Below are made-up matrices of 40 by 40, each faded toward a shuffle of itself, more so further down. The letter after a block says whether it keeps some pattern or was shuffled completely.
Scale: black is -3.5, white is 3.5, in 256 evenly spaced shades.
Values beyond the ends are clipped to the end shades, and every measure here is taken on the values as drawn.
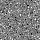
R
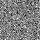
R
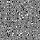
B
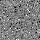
R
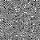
B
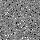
R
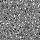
R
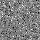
R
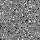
B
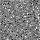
R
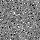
R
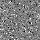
R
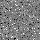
R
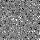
B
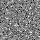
R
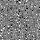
B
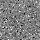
R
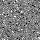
R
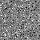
R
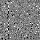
B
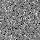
R
